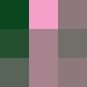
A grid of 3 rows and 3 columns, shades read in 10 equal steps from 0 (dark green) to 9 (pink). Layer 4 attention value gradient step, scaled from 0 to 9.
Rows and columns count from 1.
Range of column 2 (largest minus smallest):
3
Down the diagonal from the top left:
0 6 5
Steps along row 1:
up down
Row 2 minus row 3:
-2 0 -1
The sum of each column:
4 21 14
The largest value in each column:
3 9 5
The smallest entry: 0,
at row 1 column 1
